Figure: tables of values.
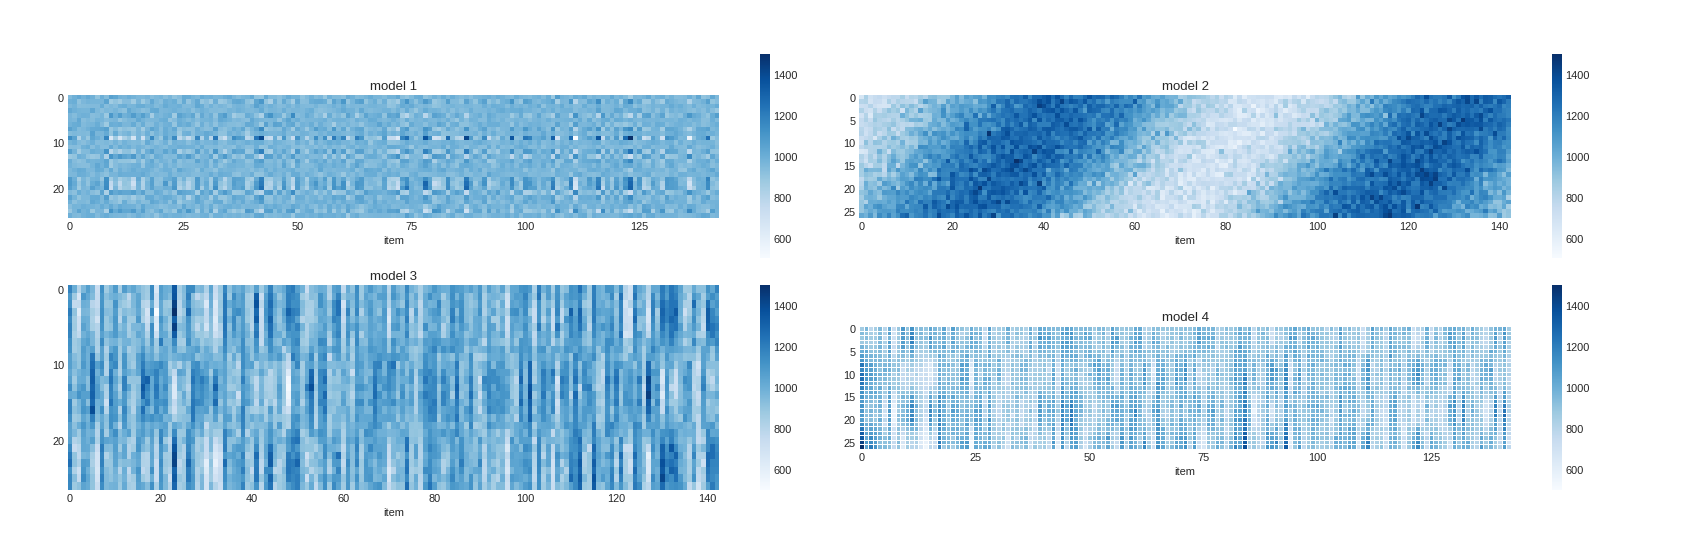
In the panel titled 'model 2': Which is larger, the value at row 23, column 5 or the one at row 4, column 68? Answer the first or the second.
the first
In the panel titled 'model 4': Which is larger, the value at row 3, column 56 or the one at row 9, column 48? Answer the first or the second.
the first
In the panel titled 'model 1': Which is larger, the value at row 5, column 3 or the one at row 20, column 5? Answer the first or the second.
the second
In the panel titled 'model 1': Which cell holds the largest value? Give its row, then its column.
9, 123
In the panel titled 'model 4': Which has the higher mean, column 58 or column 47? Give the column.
47
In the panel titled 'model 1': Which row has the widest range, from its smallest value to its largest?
9
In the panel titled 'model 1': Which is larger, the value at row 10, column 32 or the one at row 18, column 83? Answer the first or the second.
the second
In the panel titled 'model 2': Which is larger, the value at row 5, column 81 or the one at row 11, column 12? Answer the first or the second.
the second
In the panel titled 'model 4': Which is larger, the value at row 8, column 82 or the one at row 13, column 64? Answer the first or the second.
the first
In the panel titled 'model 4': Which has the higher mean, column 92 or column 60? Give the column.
60
